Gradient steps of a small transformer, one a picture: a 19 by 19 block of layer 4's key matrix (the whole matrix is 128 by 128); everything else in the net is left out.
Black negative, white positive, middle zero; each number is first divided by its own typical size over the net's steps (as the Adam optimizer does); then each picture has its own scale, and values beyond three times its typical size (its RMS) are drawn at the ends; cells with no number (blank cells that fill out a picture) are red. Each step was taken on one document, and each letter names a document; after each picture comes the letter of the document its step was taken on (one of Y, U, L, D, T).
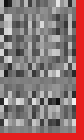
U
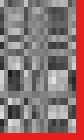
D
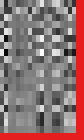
U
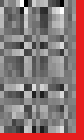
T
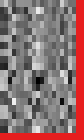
D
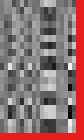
D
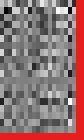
U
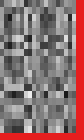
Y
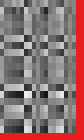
Y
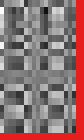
T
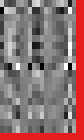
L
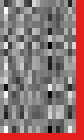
T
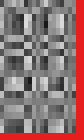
Y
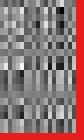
L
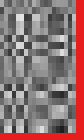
Y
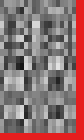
Y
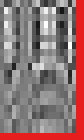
L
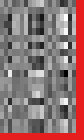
D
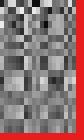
T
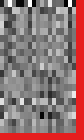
U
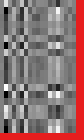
T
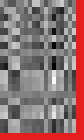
L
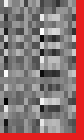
U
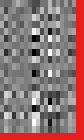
U
